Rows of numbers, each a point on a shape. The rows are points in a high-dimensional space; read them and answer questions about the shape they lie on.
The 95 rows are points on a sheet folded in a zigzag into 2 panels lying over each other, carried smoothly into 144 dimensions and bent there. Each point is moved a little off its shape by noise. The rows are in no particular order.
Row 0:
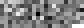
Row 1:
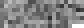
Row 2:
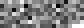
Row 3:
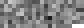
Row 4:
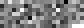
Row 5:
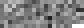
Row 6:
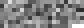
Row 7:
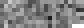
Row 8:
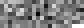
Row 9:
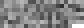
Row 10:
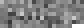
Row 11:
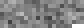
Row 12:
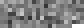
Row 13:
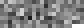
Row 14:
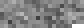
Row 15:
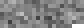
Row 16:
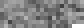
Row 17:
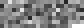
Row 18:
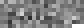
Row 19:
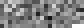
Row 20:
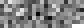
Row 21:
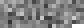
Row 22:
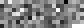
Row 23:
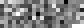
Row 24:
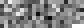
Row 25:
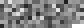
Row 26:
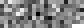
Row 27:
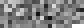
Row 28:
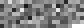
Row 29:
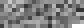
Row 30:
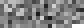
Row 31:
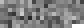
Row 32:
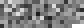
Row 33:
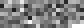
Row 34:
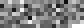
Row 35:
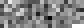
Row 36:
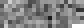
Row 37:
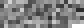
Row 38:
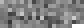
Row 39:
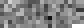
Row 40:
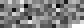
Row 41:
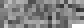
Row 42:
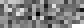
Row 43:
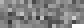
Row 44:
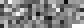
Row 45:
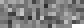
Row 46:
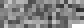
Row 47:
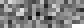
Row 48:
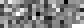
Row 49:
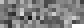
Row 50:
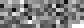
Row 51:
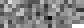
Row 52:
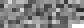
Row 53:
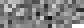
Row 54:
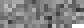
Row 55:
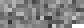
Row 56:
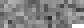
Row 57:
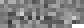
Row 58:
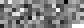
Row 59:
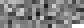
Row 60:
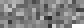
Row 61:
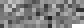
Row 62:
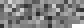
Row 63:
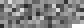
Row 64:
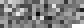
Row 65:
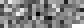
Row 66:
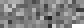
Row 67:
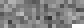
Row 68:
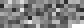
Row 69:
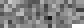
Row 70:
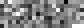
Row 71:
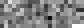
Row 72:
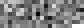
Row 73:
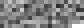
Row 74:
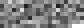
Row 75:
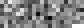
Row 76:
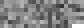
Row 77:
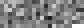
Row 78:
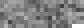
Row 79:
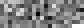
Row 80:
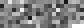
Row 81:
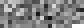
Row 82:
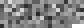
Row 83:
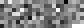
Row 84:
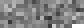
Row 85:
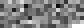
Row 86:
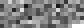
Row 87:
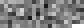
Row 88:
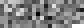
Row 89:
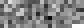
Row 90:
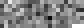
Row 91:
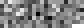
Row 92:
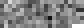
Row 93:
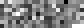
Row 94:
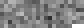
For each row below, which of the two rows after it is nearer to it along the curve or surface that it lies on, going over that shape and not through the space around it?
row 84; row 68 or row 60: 60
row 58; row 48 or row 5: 48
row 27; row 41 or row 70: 70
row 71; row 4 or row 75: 75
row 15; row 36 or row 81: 36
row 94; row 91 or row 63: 91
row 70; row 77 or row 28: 28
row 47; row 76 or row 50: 76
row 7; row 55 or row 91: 91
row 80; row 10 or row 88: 88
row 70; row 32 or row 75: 75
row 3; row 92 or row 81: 92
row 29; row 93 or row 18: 93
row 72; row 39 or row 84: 84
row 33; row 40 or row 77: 40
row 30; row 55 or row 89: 55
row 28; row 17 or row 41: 17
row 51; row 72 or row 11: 11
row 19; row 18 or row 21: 21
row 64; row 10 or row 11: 10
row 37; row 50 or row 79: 50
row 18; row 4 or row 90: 90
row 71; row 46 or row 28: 46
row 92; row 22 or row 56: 56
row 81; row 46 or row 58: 58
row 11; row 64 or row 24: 24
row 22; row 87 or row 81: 81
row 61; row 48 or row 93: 93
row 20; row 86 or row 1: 1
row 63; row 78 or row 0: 0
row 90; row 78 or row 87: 78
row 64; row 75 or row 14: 75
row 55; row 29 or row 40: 29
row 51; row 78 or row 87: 78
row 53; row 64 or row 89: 64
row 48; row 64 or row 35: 35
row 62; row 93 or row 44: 93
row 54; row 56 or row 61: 61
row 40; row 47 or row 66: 66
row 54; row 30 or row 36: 30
